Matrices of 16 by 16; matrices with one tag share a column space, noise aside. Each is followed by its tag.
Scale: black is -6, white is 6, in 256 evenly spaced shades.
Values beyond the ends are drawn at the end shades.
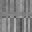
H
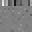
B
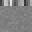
B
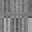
H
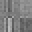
H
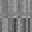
H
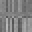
H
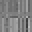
H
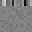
B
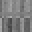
H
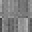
H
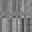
H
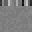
B
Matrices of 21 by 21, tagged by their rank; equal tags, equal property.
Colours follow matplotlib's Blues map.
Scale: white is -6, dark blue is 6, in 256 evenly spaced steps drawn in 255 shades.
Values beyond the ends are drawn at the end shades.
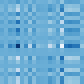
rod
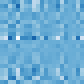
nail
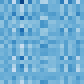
nail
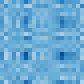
nail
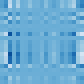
rod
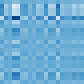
rod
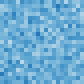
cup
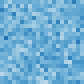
cup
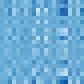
nail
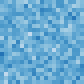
cup
